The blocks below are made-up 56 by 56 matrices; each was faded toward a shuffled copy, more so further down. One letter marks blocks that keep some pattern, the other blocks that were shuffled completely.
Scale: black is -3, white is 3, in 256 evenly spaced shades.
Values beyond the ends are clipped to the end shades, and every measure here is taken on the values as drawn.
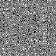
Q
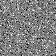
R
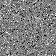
R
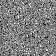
R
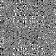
Q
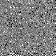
Q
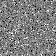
R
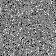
R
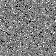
R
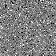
R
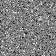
R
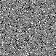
R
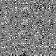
Q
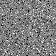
R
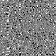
Q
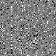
Q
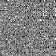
Q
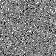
R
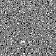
Q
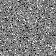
R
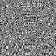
Q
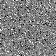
R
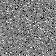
R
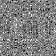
Q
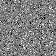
R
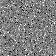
R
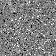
R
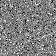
R
